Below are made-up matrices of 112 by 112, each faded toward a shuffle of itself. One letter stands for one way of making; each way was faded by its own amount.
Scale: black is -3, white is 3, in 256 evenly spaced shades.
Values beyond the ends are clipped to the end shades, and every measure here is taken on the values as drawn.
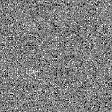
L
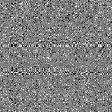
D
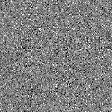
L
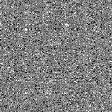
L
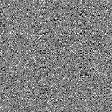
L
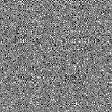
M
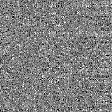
L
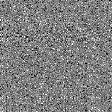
L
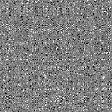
D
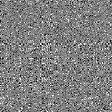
D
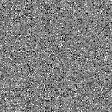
L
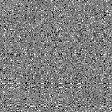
M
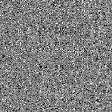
L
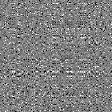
D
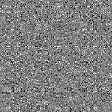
D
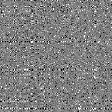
D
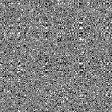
M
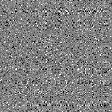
D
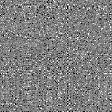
D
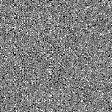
L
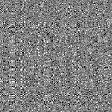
M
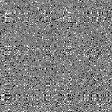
D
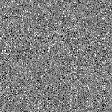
L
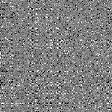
D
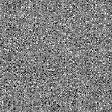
L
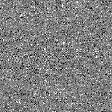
L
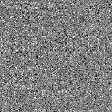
L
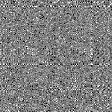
M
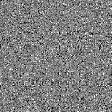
L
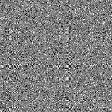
M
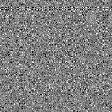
M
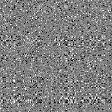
D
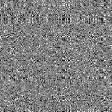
M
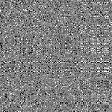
M
